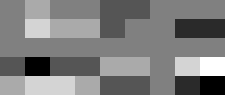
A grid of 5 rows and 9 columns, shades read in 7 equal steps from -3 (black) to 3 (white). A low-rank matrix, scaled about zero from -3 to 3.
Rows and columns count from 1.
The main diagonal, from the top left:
0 2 0 -1 -1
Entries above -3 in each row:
9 9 9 8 8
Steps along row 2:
up down same down up same down same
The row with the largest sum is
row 4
